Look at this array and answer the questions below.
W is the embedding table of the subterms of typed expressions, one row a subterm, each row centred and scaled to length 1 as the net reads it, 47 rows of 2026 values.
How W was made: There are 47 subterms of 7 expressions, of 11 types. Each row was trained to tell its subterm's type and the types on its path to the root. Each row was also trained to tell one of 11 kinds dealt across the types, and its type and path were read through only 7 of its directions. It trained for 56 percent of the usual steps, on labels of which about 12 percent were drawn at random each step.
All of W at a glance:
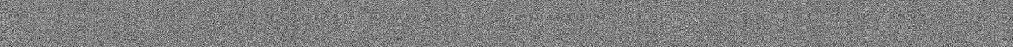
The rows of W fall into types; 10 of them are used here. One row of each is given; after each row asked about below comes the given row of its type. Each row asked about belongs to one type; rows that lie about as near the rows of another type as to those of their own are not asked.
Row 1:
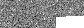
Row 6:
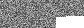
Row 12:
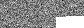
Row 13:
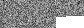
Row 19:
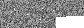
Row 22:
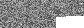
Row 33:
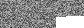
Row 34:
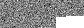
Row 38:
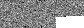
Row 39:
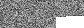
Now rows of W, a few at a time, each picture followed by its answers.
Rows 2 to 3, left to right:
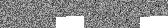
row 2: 6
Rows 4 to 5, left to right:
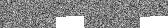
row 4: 13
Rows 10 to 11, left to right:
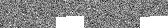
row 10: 13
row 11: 22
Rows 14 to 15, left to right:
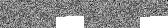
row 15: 34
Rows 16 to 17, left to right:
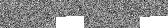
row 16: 34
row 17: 39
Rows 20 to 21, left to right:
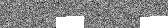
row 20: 13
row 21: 22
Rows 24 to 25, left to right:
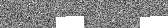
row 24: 33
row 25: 13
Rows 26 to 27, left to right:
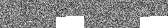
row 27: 1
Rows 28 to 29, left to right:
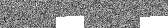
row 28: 22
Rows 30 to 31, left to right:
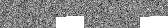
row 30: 13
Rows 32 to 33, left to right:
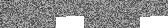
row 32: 6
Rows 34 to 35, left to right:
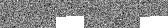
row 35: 6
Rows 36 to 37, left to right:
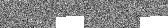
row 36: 39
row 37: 6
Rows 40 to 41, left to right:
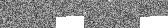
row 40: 6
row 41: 22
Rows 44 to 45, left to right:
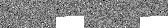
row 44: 22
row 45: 1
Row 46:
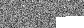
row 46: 33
